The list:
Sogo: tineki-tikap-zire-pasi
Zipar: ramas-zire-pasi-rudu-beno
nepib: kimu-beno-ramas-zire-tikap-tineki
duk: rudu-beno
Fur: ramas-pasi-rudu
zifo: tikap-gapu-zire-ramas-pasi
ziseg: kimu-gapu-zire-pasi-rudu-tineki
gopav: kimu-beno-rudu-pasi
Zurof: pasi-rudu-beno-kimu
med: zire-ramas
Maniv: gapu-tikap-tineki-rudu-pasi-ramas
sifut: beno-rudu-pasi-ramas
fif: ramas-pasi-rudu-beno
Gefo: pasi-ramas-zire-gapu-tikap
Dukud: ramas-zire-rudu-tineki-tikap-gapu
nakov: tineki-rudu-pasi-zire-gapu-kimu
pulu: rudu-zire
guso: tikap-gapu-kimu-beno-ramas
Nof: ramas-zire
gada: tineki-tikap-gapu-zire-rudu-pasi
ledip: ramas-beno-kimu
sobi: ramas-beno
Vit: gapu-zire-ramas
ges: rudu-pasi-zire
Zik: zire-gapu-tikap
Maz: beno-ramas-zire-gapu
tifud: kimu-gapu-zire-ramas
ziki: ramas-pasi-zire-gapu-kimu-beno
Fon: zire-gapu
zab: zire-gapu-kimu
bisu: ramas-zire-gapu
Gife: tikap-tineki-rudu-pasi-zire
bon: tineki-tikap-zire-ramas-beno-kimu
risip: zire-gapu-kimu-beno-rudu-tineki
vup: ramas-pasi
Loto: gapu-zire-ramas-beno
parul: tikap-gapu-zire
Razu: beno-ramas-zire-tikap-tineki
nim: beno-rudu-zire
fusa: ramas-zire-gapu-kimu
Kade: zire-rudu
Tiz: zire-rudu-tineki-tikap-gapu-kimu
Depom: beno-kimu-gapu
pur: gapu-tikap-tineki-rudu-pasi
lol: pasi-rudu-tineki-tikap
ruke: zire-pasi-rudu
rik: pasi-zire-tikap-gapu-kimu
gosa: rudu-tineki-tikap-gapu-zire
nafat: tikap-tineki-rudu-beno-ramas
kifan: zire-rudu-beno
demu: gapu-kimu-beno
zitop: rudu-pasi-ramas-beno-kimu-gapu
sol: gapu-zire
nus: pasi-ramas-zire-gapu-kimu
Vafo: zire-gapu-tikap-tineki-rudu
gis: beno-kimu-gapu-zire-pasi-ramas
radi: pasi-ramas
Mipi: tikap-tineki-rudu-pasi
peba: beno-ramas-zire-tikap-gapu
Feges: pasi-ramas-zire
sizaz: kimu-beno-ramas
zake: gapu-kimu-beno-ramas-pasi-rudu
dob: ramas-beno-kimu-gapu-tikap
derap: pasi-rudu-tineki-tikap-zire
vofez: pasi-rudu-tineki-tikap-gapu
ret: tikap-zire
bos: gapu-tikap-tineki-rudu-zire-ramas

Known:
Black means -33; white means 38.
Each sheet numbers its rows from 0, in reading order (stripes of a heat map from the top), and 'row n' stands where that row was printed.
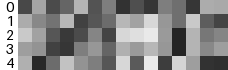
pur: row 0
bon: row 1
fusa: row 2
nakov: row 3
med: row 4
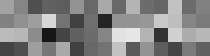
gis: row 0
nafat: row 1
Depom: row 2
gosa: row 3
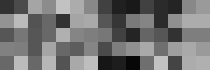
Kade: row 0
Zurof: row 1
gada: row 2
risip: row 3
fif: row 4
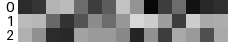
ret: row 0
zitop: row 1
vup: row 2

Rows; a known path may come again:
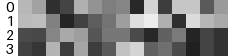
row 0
radi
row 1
Depom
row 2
derap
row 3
parul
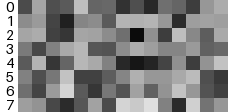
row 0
pur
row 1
nakov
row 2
vup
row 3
bos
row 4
Fur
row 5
nepib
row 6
Razu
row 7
nus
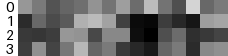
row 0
gis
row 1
ruke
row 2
Sogo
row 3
Mipi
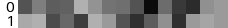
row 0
gada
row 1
Zurof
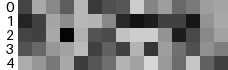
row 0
vofez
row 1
Kade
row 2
Fon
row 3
Vafo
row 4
bon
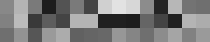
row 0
rik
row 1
gopav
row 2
Maniv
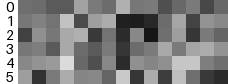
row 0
zifo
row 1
Zipar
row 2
lol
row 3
risip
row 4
nafat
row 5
Nof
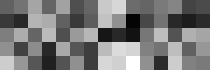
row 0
Gefo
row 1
ret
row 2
fif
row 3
bisu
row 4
fusa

